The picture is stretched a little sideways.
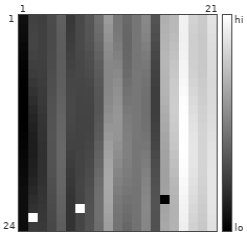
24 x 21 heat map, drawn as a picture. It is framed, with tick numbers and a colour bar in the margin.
Lone odd cells: 3, 2 higher and 1 lower than their neighbours. Seam: vertical, 70% of the way across, the right part higher. Average level on the scale: 50%. Grain: streaks running down. Slope: up to the right.
